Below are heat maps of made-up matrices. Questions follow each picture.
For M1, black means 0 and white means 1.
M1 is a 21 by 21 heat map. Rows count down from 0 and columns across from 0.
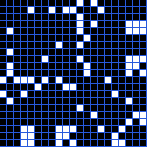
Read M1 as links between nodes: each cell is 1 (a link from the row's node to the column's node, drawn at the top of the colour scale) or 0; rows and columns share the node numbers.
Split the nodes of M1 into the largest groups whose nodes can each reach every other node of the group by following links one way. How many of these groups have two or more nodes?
1
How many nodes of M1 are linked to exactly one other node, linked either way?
4
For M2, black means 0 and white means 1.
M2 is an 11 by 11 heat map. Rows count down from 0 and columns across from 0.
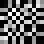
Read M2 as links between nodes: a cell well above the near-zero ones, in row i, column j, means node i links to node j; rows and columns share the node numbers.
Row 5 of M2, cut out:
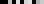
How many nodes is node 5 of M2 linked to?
6
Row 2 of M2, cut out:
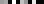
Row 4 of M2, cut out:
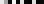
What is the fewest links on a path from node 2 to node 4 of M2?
2
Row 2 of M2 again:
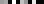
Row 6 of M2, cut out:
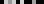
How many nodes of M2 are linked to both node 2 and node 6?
4
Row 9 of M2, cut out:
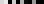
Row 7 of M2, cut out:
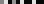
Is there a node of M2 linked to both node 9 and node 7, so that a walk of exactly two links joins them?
yes
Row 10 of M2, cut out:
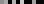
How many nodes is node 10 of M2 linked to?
5
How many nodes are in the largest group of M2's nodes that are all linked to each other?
3
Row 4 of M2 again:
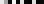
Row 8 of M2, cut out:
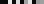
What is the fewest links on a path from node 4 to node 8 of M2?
1
